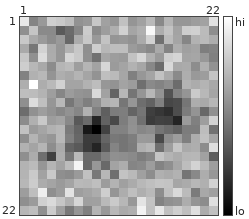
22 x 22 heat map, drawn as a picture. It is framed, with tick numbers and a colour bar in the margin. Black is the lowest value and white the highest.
Two dips sink into the field. No overall slope runs across the table. There are no regular stripes. The ninth with the lowest average is the centre. Neither half mirrors the other.
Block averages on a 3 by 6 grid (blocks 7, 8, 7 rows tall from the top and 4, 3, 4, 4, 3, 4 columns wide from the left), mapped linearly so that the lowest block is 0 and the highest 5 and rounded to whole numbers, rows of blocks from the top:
545544 | 531204 | 554555
